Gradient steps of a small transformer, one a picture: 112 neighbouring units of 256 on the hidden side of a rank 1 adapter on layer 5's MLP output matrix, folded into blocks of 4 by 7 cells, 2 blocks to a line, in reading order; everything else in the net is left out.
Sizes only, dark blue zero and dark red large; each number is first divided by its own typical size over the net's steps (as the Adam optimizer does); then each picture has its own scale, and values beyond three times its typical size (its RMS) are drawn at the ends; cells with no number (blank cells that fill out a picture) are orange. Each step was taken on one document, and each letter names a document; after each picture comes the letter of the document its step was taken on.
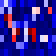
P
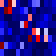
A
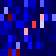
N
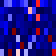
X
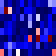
A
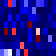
X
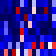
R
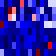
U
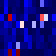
N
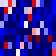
A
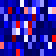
P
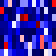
R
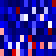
R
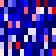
P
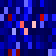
N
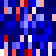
R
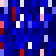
U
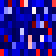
R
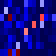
N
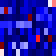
A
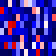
R
